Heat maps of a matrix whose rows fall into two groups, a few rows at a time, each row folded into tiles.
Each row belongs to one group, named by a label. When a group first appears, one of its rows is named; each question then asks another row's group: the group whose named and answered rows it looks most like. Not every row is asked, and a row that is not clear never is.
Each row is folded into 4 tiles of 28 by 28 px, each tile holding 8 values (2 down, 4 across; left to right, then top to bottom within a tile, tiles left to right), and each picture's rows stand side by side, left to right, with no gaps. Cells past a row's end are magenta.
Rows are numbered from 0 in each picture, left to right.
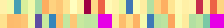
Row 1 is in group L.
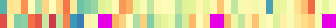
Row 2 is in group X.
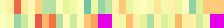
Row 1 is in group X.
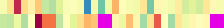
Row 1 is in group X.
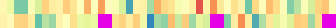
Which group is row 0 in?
L
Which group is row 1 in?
L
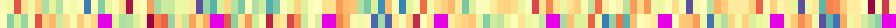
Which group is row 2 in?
X
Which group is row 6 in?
L
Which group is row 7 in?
L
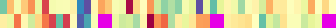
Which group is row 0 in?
X
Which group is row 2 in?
L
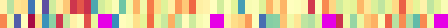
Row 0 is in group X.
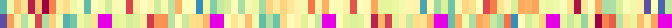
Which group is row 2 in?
L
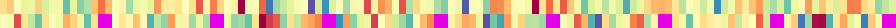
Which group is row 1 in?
L
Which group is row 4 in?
L
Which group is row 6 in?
X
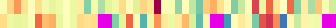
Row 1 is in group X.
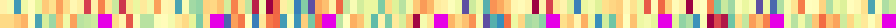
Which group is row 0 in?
L
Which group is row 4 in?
L
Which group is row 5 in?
L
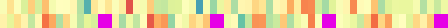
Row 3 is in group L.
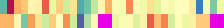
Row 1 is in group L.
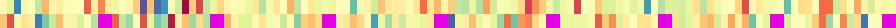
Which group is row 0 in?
L
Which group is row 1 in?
X
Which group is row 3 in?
L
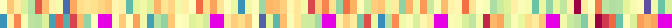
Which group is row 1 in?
L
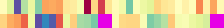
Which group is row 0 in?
L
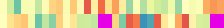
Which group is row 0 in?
L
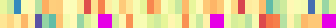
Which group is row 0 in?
L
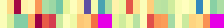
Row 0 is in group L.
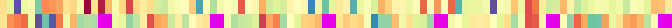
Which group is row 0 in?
L
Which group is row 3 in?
L
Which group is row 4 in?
X
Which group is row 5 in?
X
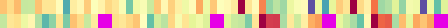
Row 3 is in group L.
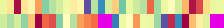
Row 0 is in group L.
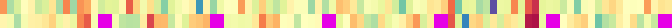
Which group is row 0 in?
X
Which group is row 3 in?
X
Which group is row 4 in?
X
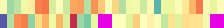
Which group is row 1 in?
X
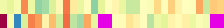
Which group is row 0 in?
X
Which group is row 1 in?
L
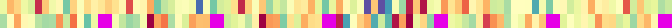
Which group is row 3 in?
X
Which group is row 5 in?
X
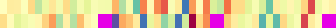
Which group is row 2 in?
X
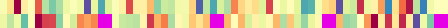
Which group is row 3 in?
X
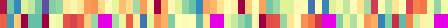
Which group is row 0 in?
X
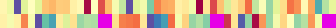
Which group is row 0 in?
L
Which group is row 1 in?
L
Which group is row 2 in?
X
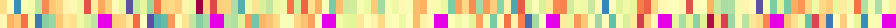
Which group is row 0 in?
L
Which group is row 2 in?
X
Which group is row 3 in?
X
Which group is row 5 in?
X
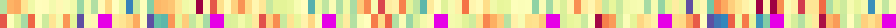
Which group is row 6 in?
L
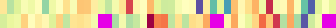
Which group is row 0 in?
X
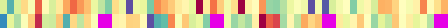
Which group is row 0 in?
X
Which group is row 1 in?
L
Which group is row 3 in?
L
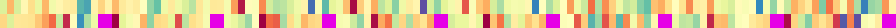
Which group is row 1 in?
X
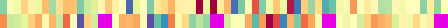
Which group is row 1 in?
L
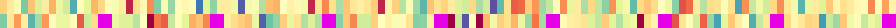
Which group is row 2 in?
L
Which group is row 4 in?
X
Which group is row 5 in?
X
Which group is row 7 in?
L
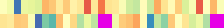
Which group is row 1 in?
L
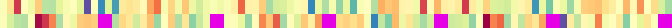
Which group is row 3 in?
L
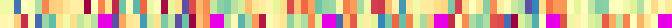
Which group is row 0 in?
L
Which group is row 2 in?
X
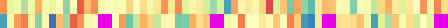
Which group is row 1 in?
X
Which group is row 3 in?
L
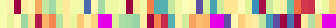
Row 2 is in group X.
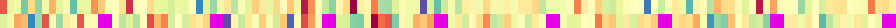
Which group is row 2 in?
X
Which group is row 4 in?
X
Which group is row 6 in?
L
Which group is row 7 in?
L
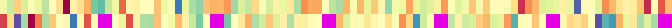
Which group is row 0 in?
X
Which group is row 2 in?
X
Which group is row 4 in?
X
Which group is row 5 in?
L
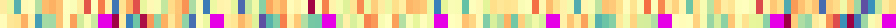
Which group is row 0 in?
L
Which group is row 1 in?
X
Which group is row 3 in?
X
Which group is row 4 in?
L
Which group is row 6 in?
L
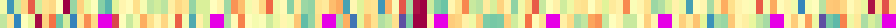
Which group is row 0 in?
X
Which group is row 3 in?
X
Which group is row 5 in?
X
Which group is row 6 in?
L
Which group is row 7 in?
L
